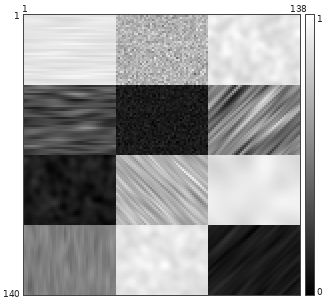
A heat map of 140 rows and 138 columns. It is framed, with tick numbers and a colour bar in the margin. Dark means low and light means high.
It is made of 4 by 3 panels. Panel 1,1: very high, streaked across, faint in contrast. Panel 1,2: high, fine-grained. Panel 1,3: very high, blotchy, faint in contrast. Panel 2,1: low, streaked across. Panel 2,2: very low, fine-grained, faint in contrast. Panel 2,3: middling, slanting up to the right, strong in contrast. Panel 3,1: very low, blotchy, faint in contrast. Panel 3,2: high, slanting down to the right. Panel 3,3: very high, smooth, faint in contrast. Panel 4,1: middling, streaked downward, faint in contrast. Panel 4,2: very high, blotchy, faint in contrast. Panel 4,3: very low, slanting up to the right, faint in contrast.
